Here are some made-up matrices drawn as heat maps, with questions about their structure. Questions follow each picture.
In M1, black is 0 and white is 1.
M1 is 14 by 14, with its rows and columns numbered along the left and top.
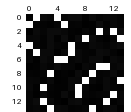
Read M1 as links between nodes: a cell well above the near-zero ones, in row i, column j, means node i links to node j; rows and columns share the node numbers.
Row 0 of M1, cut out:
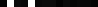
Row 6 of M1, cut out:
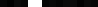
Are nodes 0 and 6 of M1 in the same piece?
yes
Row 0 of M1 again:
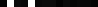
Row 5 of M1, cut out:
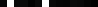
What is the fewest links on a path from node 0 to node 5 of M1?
2
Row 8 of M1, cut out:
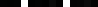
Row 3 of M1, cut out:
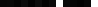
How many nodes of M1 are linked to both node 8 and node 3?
0
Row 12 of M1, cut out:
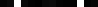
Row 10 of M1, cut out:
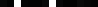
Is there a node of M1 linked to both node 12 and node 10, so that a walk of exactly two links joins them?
yes
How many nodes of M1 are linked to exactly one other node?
0
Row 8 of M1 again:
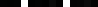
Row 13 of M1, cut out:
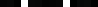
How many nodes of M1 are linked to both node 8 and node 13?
2
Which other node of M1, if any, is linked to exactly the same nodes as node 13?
node 8
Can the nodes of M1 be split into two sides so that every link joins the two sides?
no
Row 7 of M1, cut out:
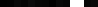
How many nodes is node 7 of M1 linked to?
2
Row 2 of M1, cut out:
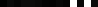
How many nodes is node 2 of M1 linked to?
2
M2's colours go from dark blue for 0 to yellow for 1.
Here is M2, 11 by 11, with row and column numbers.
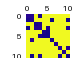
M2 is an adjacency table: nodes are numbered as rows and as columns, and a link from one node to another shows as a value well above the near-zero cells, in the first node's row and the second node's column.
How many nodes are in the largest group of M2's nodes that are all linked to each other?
7
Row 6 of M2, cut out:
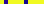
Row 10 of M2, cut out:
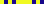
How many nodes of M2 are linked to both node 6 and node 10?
6
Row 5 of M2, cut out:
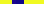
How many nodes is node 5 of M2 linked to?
8
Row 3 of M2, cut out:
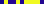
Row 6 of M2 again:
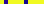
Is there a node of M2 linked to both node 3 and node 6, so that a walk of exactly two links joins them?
yes
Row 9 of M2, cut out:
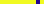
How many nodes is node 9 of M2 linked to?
10
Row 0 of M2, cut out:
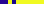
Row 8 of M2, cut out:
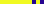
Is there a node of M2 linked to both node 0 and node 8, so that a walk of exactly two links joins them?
yes
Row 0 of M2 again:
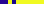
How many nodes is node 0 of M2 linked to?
8
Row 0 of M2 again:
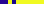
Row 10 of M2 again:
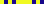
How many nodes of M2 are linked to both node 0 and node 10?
6
